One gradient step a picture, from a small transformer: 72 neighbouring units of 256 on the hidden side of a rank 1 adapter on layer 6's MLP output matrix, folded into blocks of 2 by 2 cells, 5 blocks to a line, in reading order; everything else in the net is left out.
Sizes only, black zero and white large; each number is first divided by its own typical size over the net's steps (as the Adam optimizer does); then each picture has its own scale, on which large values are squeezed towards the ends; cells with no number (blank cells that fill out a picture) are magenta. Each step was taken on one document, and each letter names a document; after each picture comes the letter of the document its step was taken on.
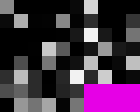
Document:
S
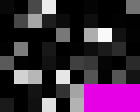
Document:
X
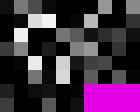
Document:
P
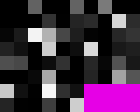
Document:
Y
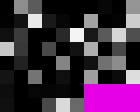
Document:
P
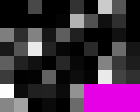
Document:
Y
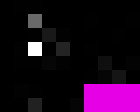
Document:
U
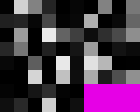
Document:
P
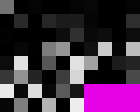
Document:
S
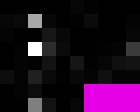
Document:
U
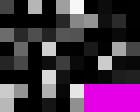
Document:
Y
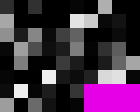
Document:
Y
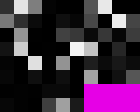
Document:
P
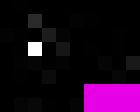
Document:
U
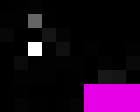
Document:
U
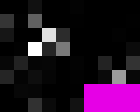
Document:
U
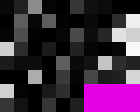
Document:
P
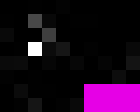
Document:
U
